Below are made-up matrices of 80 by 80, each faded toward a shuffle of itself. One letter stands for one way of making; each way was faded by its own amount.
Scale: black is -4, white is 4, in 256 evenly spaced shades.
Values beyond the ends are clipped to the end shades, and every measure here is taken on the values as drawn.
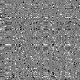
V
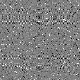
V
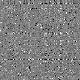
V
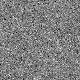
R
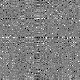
V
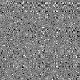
V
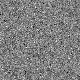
R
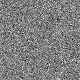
R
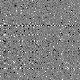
V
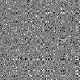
V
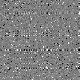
V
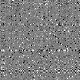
V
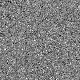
R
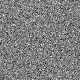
R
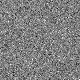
R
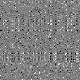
V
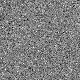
R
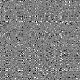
V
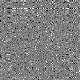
V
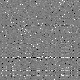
V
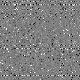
V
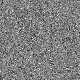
R
